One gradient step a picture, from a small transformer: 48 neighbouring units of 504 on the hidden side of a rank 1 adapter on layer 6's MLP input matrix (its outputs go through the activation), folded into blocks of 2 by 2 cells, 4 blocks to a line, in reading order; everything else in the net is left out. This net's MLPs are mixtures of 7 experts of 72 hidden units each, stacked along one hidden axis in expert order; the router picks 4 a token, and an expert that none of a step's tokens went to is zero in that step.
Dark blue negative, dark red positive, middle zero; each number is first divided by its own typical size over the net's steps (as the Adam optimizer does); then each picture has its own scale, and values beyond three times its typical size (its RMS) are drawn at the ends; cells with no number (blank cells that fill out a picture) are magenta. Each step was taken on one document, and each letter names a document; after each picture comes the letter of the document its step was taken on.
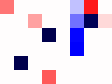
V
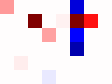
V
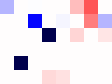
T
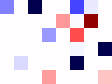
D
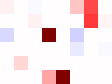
T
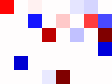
T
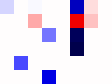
V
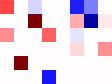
V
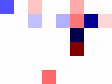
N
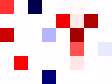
D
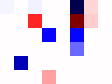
V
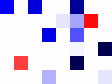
D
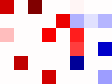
D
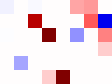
T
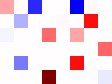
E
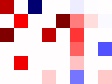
D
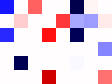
E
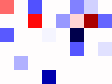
N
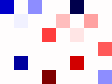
E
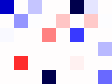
E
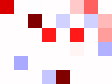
T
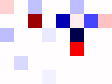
N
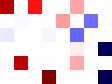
E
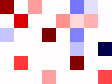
E
